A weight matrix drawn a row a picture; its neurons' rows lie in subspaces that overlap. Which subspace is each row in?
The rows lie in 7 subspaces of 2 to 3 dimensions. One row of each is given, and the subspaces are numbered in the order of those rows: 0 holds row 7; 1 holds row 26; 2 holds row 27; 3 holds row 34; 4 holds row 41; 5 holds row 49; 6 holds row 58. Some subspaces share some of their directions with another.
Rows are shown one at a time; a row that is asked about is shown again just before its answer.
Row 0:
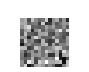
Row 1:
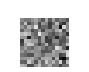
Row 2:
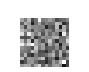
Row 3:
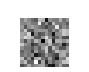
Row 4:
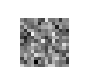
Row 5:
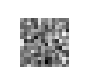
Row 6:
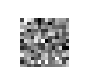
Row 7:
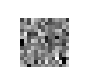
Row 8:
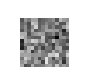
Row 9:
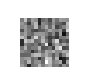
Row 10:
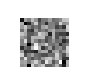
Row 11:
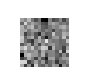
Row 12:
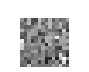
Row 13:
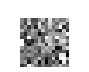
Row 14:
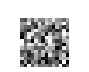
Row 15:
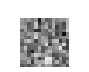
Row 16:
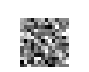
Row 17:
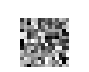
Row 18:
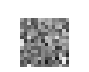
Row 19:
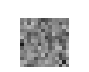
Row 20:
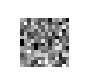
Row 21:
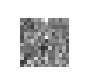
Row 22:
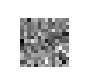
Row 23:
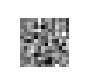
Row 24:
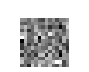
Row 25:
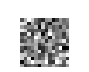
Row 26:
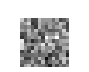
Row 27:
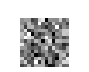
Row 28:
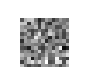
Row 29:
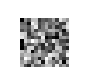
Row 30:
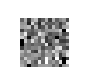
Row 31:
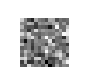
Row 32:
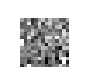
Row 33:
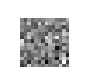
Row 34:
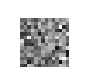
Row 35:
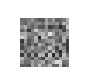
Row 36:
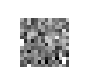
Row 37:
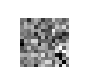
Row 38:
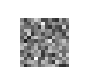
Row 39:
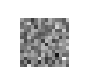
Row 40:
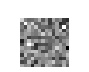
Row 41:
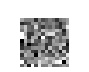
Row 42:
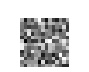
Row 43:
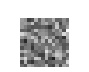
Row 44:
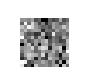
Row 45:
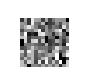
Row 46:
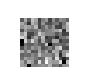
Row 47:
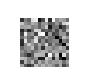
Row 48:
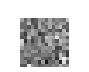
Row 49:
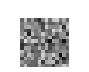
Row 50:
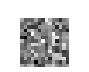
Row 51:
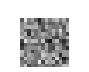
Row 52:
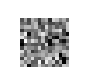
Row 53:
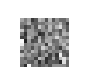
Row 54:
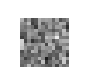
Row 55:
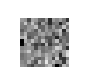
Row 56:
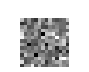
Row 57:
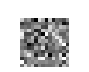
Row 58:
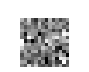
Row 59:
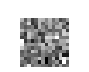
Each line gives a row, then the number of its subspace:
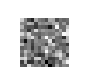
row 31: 2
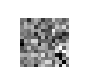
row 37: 6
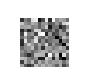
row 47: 4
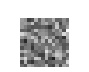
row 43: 2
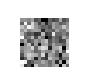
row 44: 6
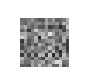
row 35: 4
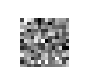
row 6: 5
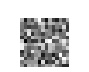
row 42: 5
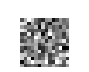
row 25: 5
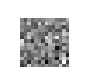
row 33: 4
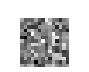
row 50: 2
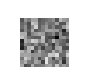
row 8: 1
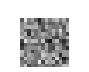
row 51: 5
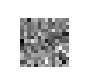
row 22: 6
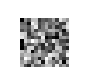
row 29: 1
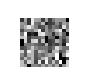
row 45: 0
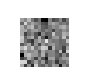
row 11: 6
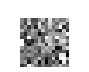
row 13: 3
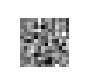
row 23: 0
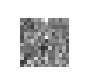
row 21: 6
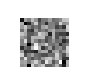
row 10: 3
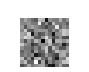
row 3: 2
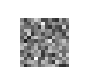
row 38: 5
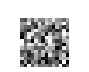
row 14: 4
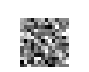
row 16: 2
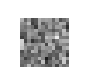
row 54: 1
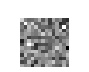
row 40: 3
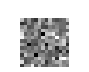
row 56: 4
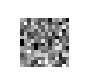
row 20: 3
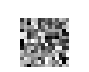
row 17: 1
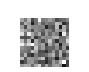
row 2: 3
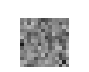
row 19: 6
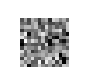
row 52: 5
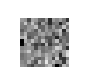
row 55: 3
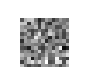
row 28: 5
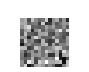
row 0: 1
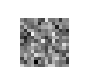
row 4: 2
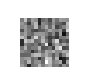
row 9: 0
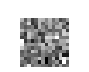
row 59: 1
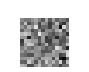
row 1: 3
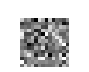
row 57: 4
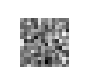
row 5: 0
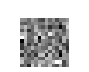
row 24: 4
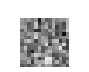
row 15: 0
